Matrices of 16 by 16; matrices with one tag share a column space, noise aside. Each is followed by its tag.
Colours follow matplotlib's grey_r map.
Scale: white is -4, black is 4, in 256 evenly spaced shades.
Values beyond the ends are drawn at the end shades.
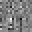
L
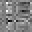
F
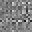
F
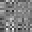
L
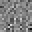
L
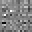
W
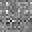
F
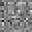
F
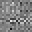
F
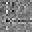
F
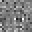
L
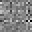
F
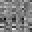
L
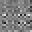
W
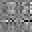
F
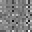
W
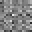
W
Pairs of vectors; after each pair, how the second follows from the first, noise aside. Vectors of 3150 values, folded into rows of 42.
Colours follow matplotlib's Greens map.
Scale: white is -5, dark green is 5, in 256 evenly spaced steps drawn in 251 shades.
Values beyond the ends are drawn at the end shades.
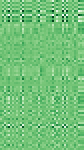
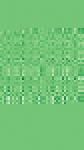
partly zeroed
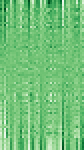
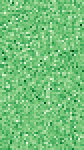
shuffled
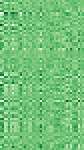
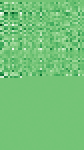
partly zeroed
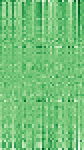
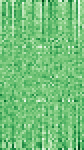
negated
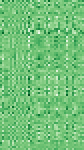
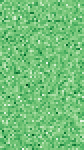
shuffled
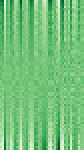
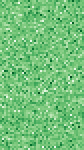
shuffled
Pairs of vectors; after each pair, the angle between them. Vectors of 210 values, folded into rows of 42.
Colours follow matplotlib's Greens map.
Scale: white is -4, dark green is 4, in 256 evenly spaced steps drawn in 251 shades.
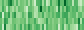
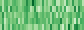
partly opposed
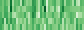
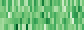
orthogonal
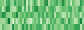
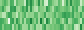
nearly opposite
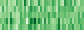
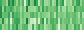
nearly opposite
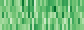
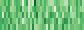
nearly opposite
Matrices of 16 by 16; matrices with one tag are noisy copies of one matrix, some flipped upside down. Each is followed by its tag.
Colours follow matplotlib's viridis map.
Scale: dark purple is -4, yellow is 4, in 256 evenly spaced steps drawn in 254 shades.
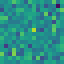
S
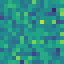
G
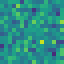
G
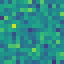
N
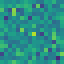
S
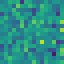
G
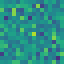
S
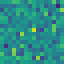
S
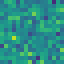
N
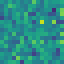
G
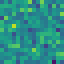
N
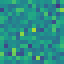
S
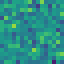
N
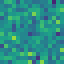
N
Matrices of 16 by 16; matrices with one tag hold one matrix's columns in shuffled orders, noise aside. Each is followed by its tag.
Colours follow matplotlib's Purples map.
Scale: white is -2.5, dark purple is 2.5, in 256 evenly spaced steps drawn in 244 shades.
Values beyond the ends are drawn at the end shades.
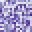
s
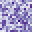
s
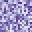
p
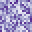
p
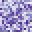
s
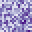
s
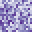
s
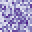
s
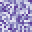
p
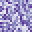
p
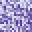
s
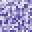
s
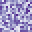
p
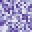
p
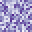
p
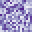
p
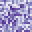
s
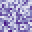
s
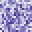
s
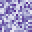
p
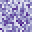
s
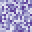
p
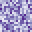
p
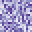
p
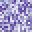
p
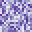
p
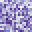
s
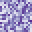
p
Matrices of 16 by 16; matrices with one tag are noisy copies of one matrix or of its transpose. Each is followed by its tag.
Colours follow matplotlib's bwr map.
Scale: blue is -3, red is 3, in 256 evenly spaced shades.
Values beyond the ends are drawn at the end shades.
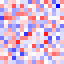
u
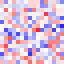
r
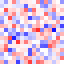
r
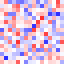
u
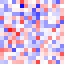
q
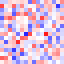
u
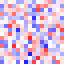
r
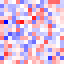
q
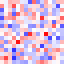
u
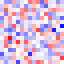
r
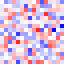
r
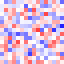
r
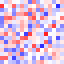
u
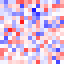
q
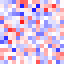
q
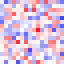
r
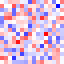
u
